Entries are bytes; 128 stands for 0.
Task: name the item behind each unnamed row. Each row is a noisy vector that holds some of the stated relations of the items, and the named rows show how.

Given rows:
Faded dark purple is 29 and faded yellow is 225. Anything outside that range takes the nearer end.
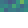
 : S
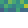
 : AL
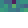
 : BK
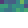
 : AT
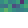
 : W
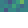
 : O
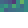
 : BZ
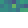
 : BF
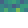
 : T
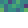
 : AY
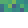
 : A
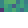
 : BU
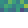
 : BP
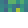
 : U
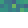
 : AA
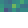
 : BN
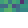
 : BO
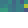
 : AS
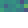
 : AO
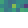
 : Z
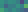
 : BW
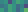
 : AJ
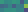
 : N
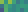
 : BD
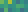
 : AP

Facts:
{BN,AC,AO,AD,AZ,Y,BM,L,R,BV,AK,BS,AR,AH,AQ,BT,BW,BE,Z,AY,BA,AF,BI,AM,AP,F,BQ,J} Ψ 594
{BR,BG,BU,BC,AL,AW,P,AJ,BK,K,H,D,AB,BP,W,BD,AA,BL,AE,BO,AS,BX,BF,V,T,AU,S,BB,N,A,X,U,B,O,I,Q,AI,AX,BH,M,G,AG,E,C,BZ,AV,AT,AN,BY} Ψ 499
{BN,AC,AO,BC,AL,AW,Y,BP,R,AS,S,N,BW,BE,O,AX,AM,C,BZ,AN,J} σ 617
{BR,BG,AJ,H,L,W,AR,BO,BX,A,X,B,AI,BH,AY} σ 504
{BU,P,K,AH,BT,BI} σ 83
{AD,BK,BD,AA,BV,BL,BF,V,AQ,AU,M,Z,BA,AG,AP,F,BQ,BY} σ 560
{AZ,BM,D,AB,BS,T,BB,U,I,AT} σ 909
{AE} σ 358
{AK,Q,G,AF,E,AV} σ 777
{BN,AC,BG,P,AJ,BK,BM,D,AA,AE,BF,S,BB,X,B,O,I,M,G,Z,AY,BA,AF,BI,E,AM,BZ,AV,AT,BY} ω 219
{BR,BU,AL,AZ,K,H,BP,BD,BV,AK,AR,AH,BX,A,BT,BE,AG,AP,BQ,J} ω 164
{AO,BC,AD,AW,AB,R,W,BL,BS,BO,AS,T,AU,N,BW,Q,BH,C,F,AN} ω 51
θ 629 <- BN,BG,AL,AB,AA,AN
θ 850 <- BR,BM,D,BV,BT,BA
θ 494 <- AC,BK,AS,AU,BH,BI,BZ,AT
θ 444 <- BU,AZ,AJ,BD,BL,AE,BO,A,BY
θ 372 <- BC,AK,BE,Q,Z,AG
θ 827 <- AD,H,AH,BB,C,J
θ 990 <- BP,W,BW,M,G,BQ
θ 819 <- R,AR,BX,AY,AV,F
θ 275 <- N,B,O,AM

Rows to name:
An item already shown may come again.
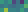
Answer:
AU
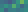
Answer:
S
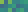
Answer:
V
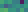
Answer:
F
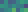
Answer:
P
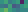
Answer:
W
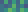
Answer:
AE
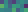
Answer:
BI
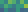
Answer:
AL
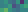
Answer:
BH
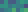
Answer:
P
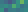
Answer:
S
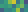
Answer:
AZ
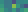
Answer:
BA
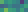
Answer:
BL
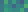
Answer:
Q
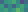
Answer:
BS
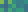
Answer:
AQ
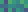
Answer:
AX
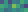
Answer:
AF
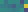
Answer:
C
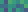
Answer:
AX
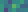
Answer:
AM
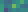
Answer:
BN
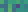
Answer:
AI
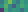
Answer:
K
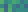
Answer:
L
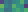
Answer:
BM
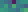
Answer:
BK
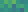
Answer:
AR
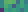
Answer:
BU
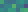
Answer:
BY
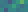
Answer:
O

